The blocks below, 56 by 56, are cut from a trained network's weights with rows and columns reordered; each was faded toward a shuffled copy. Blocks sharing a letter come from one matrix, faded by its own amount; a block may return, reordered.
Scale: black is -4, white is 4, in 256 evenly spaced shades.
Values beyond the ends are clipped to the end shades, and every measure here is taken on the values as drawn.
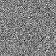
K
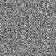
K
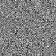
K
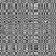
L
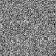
K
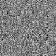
K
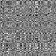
L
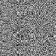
K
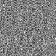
K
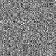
K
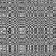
L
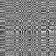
L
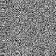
K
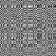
L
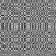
L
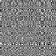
L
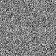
K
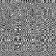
L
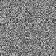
K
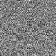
K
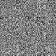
K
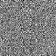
K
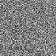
K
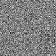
K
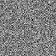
K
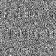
K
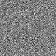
K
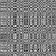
L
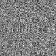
K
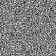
K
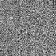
K
